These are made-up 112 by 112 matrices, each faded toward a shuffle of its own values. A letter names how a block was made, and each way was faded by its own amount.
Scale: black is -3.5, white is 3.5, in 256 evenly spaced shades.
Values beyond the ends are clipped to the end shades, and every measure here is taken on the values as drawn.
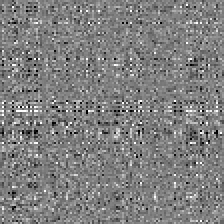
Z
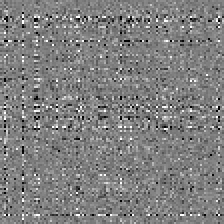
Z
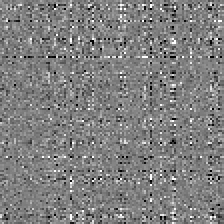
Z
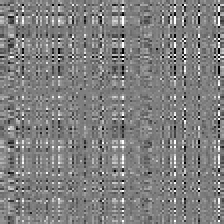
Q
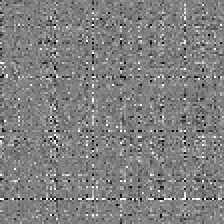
Z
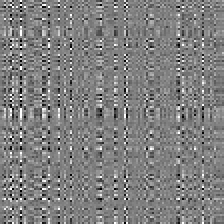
Q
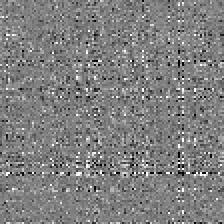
Z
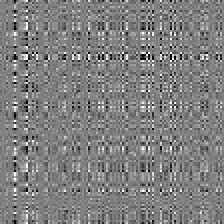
Q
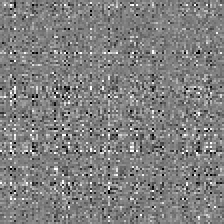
Z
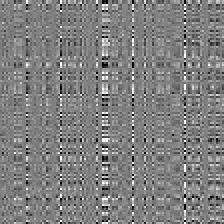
Q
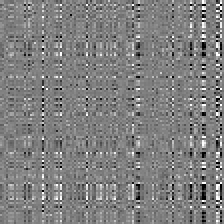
Q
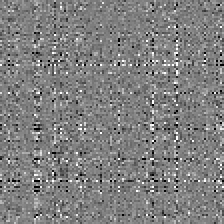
Z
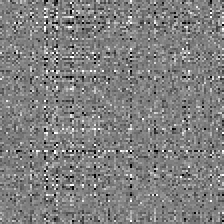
Z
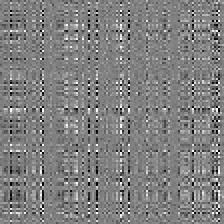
Q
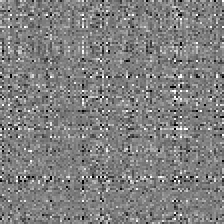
Z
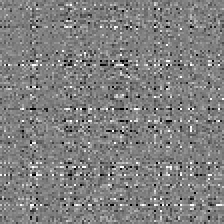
Z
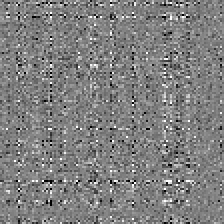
Z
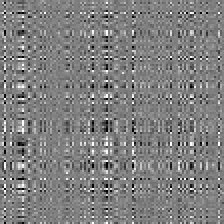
Q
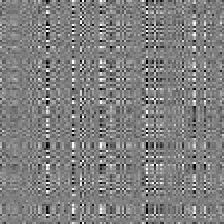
Q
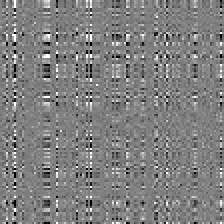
Q
